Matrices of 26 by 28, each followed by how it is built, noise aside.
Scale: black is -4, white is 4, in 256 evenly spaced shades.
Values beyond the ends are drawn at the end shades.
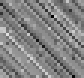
Toeplitz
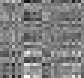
low rank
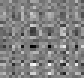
low rank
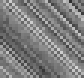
Toeplitz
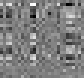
low rank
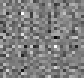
low rank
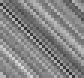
Toeplitz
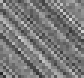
Toeplitz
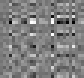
low rank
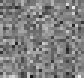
low rank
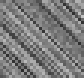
Toeplitz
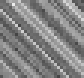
Toeplitz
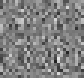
low rank
